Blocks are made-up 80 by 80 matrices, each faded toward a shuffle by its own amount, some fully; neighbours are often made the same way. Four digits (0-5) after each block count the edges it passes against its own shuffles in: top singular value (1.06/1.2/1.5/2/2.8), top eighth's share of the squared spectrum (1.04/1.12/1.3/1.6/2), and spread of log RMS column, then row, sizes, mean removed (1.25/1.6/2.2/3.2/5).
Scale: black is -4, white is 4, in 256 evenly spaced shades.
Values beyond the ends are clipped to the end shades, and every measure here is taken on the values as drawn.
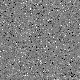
0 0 0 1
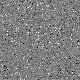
0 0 0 0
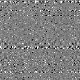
4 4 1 3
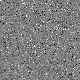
1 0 0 0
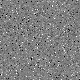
1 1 0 0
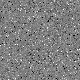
1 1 0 0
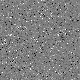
0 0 0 0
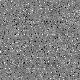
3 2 0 1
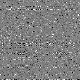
4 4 1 3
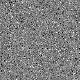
0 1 1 1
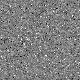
1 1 0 1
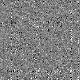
2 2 2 2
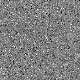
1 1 1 0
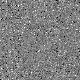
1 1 1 1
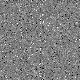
1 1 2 0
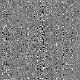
2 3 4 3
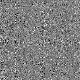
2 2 2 2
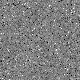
0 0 0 0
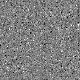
1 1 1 1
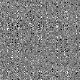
2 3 3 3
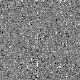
1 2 2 1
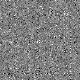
1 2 2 2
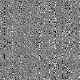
2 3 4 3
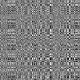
5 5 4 4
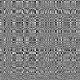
5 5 4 4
